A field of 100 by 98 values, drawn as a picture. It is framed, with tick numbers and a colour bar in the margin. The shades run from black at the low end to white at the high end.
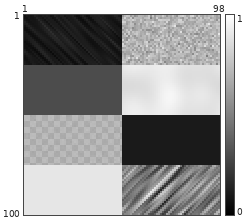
The table splits into 4 rows of 2 panels. Panel 1,1: very low, slanting down to the right, faint in contrast. Panel 1,2: high, fine-grained. Panel 2,1: low, flat. Panel 2,2: very high, smooth, faint in contrast. Panel 3,1: high, checkered, faint in contrast. Panel 3,2: very low, flat. Panel 4,1: very high, flat. Panel 4,2: middling, slanting up to the right, strong in contrast.
